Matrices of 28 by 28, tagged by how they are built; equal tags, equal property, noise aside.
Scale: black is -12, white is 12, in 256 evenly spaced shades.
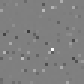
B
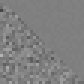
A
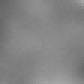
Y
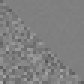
A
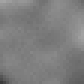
Y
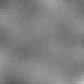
Y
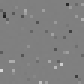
B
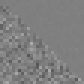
A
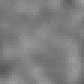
Y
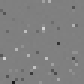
B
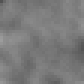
Y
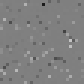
B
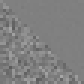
A
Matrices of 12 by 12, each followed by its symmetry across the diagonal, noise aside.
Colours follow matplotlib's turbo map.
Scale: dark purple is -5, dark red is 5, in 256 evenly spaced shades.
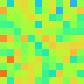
antisymmetric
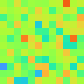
antisymmetric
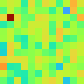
neither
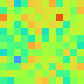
antisymmetric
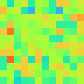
antisymmetric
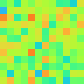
neither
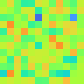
neither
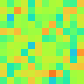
antisymmetric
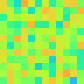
neither
